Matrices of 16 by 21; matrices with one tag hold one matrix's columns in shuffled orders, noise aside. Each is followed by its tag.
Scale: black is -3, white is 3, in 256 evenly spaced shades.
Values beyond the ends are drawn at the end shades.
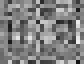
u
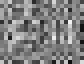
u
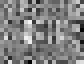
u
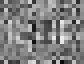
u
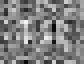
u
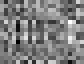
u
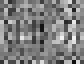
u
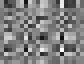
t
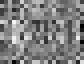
u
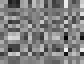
t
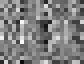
u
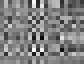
t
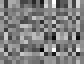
t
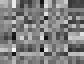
t
